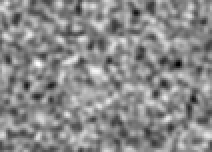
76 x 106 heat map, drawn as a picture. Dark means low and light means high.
Lone odd cells: none. Ninth with the highest average: centre. Grain: blotchy. Histogram: bell-shaped.
